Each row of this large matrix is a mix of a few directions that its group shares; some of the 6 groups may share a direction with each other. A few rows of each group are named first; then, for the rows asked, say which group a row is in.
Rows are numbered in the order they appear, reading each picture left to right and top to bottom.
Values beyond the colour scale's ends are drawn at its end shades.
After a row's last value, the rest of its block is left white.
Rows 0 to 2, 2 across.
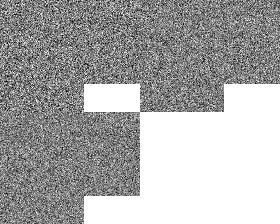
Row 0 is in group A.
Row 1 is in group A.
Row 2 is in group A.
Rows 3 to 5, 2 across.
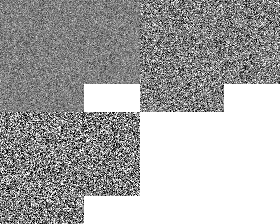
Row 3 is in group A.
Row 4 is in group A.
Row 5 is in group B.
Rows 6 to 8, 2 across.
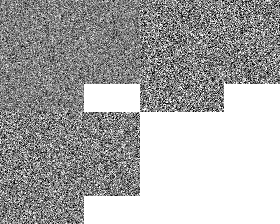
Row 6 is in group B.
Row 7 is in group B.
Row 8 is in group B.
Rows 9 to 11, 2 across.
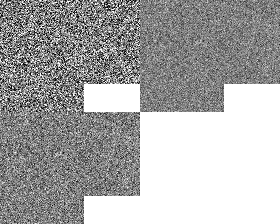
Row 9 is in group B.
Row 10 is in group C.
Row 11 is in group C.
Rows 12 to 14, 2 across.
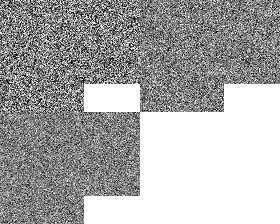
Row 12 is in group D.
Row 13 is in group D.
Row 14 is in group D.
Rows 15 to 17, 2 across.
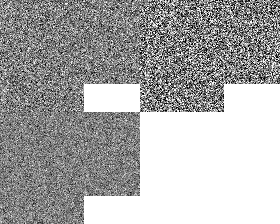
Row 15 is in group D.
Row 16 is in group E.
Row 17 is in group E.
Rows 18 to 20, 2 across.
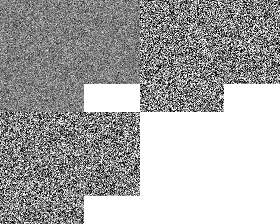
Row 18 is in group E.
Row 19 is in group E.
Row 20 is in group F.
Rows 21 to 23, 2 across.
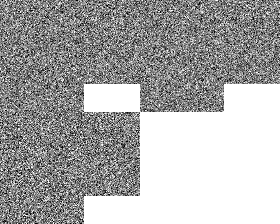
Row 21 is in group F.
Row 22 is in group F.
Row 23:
B
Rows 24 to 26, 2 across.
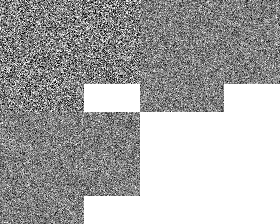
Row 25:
B
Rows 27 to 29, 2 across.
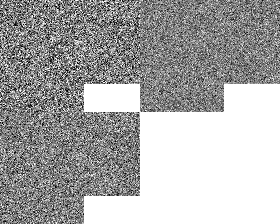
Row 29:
A
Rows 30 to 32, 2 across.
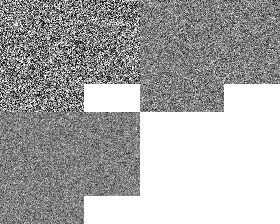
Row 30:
B
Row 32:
B
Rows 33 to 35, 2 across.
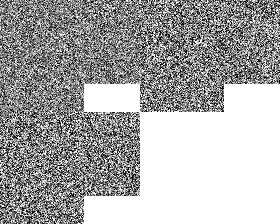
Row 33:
B
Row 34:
C
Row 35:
E
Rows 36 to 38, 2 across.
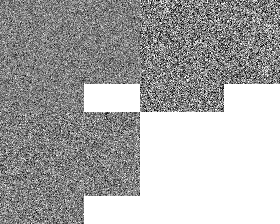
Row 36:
D
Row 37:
C
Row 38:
B
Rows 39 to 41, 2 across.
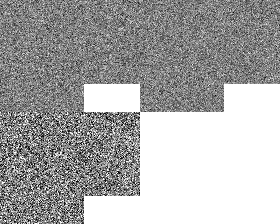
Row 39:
A
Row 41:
C
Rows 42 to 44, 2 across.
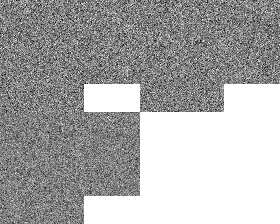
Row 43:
C
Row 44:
B
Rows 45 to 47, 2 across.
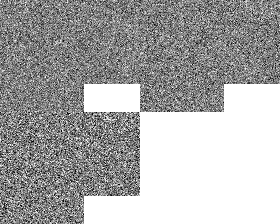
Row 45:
C
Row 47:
B
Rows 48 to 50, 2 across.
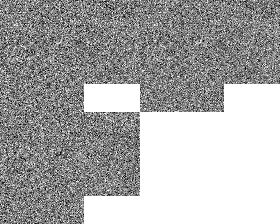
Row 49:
C
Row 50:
C
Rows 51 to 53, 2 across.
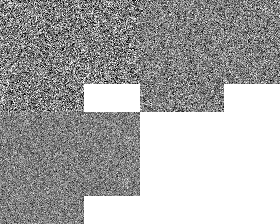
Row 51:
D
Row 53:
C
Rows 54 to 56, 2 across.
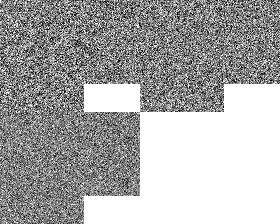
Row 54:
A
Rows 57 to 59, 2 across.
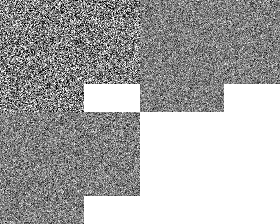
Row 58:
A
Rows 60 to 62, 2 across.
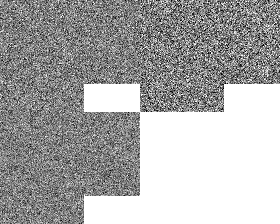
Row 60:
E
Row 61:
C
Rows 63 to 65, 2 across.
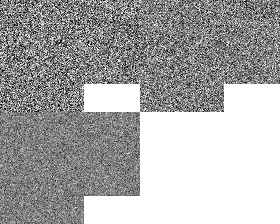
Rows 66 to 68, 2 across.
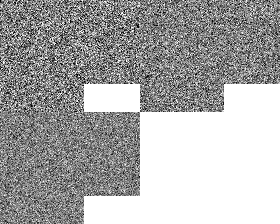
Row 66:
A
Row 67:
A
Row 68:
E
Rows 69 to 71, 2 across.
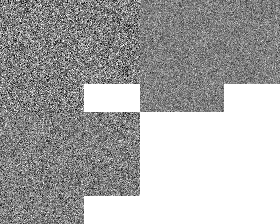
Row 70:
B
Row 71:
A
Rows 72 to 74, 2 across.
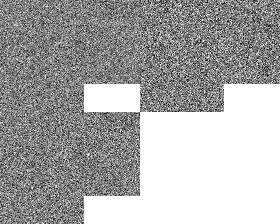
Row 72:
B
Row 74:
E
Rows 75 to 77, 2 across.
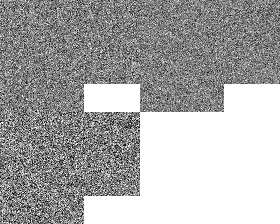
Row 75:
E
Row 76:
D
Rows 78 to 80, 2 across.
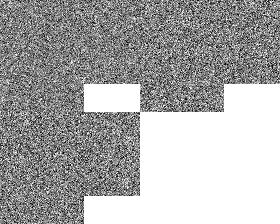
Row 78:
D
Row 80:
C
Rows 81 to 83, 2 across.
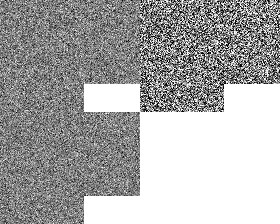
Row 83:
C
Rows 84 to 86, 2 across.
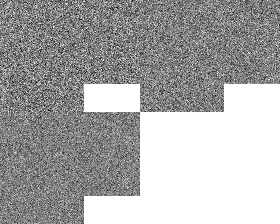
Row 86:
C
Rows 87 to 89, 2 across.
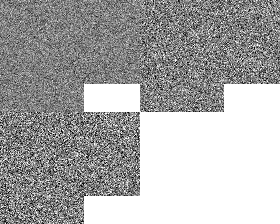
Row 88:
D
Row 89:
C
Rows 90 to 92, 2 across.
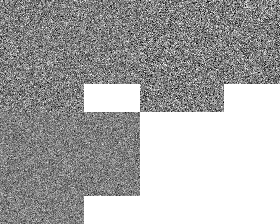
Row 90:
F
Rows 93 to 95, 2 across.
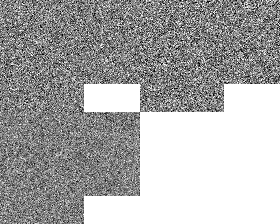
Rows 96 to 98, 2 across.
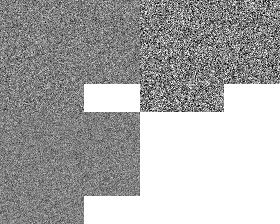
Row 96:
B
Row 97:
A
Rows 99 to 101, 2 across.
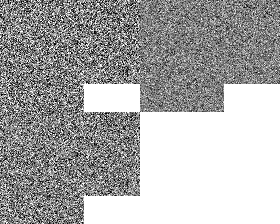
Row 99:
C
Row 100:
B
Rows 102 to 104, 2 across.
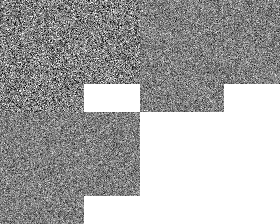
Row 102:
B
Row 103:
D
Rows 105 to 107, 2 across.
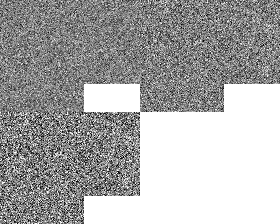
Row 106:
C
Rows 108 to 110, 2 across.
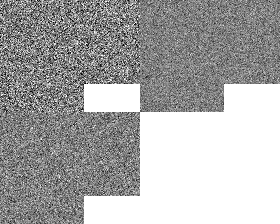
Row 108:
C
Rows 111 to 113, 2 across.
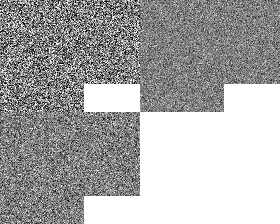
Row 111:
E
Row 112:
E
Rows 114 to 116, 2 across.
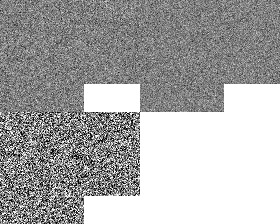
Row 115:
B
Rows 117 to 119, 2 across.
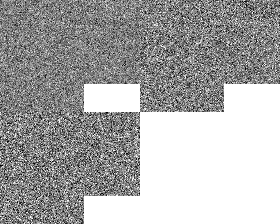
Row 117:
E
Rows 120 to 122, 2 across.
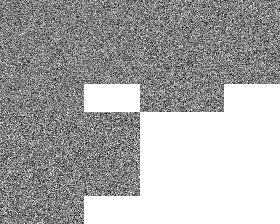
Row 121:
F
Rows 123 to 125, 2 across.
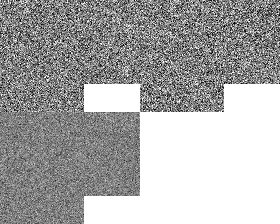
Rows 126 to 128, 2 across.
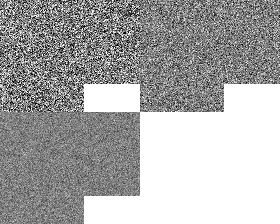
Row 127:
E
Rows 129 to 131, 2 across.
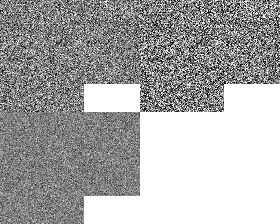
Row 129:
E
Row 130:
C
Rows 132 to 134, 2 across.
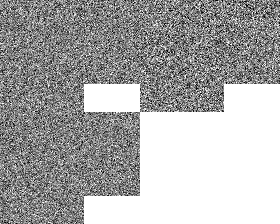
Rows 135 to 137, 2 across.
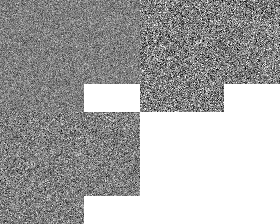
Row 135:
A
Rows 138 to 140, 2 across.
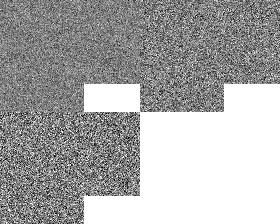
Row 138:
D
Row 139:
F
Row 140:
C
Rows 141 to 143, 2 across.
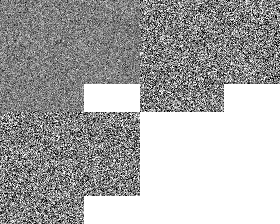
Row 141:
C
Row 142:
F
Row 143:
A
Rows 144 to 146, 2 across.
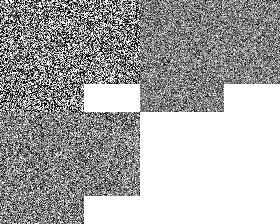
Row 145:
B
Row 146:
C
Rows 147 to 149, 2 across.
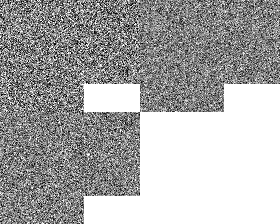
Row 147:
C
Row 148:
E
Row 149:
E
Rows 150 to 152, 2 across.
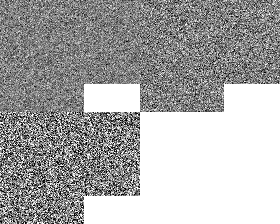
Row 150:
F
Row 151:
D
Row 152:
E
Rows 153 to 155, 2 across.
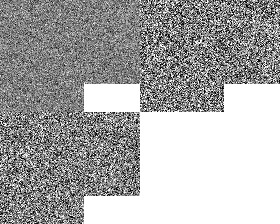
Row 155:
A
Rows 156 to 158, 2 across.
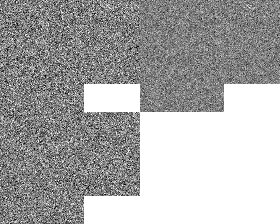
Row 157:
B
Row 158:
D
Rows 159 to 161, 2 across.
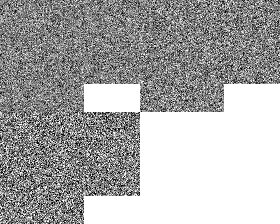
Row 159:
A
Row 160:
E
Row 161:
E
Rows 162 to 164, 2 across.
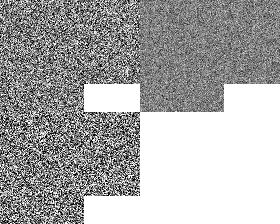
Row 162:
C
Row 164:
D
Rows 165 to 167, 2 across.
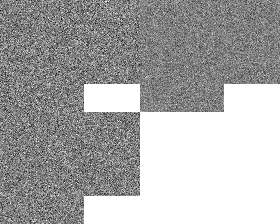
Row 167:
E
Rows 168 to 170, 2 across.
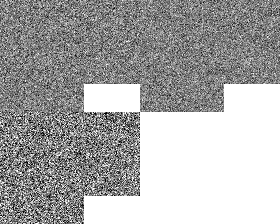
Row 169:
D
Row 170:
A
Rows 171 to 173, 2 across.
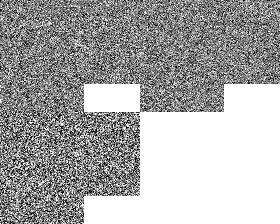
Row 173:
F
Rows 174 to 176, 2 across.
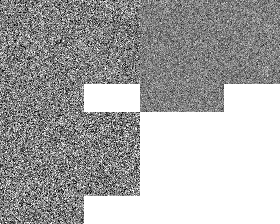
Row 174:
C
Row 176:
F
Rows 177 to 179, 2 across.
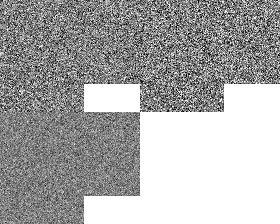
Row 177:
F
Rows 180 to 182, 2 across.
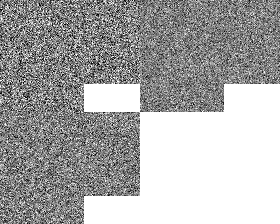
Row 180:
A
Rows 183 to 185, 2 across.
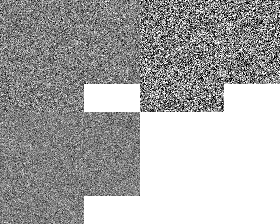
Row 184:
B
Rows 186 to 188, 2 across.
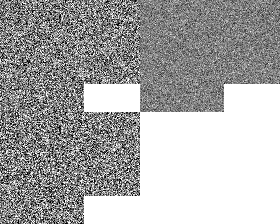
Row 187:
D
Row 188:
B
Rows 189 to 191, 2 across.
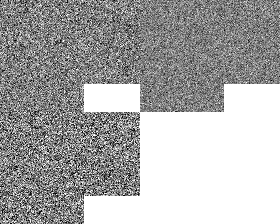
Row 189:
C
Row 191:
D
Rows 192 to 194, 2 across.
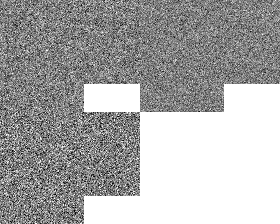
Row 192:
E
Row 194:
B
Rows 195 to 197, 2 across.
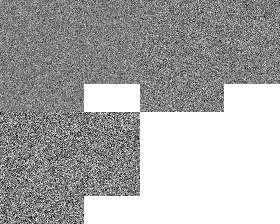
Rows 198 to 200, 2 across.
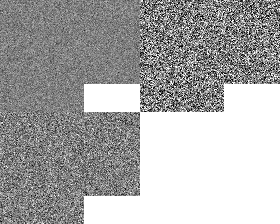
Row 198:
E
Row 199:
F
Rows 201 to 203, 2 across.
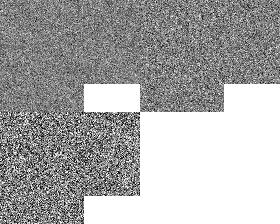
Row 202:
B
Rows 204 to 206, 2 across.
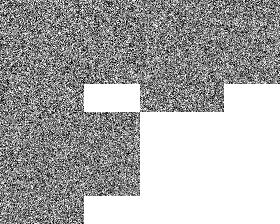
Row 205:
E
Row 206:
F
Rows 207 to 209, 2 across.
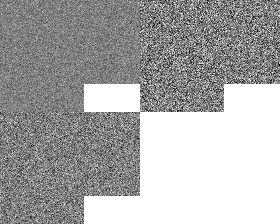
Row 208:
E
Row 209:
A
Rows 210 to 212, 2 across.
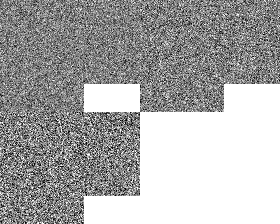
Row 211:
A
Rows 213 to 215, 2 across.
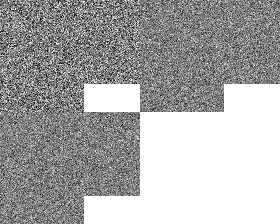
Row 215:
A
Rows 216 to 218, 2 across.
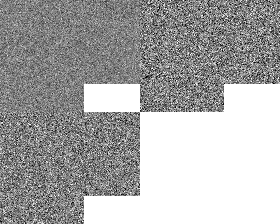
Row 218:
E
